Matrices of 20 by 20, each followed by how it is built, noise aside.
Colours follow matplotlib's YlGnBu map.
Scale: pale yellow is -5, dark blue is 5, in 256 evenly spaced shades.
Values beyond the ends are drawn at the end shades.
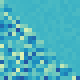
lower triangular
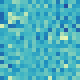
low rank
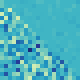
lower triangular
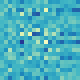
low rank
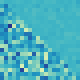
lower triangular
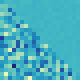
lower triangular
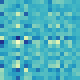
low rank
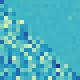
lower triangular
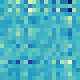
low rank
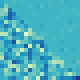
lower triangular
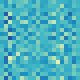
low rank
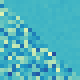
lower triangular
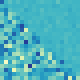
lower triangular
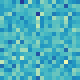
low rank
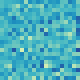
low rank
